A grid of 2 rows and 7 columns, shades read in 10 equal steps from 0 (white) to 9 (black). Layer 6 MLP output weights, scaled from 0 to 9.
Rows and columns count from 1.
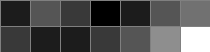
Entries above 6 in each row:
4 4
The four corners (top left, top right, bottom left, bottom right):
8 5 7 0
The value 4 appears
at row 2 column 6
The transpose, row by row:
8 7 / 6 8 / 7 8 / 9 7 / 8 6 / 6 4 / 5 0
